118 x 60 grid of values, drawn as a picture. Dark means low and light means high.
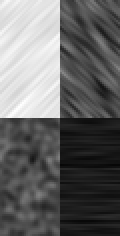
It is made of 2 by 2 panels. Panel 1,1: very high, slanting up to the right, faint in contrast. Panel 1,2: low, slanting down to the right. Panel 2,1: low, blotchy. Panel 2,2: very low, streaked across, faint in contrast.
